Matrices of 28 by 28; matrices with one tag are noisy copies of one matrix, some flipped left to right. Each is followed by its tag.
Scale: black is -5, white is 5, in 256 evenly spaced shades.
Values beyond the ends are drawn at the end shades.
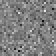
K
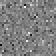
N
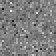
K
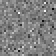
K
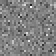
N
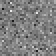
K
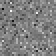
K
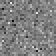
K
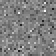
K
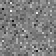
K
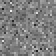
K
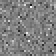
N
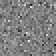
N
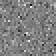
N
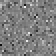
N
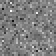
K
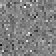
N
